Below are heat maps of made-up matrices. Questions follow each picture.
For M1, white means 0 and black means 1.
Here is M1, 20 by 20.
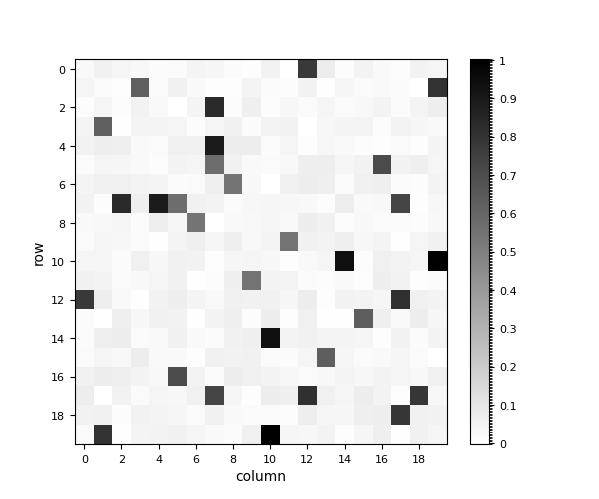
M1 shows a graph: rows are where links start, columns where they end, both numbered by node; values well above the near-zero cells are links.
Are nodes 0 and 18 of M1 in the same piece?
yes
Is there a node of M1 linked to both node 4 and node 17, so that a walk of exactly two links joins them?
yes
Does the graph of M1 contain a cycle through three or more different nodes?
no
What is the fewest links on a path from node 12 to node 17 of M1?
1
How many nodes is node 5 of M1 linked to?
2
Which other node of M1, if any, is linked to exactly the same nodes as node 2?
node 4
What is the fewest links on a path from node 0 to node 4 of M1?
4
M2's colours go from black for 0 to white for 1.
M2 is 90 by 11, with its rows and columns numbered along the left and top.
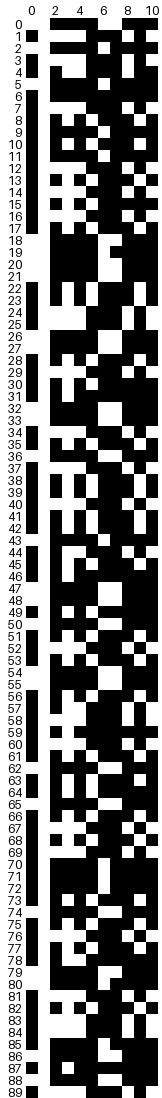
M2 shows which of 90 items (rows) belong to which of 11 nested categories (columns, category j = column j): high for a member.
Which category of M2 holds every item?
1
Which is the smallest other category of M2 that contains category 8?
4
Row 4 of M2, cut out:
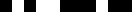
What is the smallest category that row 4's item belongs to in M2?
8
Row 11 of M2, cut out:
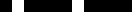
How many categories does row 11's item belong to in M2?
2
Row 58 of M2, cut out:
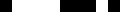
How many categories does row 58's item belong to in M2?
6
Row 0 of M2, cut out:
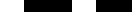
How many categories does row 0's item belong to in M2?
4
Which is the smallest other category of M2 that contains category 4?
3
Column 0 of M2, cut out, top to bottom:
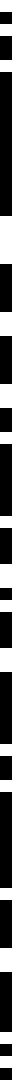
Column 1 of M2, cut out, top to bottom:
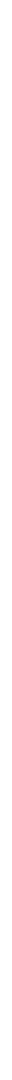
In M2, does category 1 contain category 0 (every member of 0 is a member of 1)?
yes
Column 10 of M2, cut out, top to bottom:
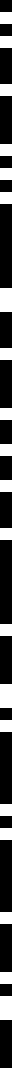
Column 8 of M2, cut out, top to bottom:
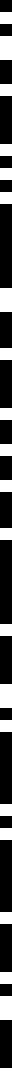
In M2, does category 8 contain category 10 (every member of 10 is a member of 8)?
yes
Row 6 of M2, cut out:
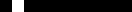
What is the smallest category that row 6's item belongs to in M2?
1
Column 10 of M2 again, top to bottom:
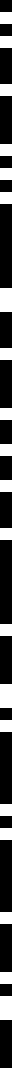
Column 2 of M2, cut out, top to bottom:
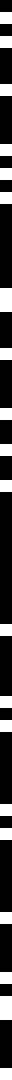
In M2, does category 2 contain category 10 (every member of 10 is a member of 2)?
no
